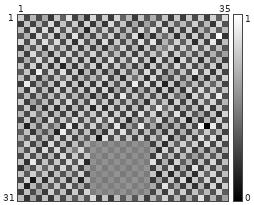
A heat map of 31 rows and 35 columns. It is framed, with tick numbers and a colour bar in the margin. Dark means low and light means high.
There is no overall slope. The bottom middle is the calmest part. An odd patch, calmer than its surroundings, sits in the bottom middle. The values fall into two levels.
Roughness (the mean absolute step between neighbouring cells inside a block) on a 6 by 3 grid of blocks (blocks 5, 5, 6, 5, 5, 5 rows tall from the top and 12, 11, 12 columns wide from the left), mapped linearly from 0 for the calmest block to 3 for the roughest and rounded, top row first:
333 | 333 | 333 | 333 | 303 | 303
